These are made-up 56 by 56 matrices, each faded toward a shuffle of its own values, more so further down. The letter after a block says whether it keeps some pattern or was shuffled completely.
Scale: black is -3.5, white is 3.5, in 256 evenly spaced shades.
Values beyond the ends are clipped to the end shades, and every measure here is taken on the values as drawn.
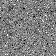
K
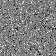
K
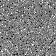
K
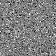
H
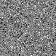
H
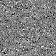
H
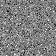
K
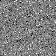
K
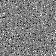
K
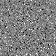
H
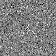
H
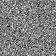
K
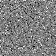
H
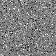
K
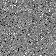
K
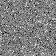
K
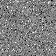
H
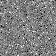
K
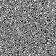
H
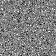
K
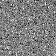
K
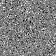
K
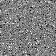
H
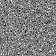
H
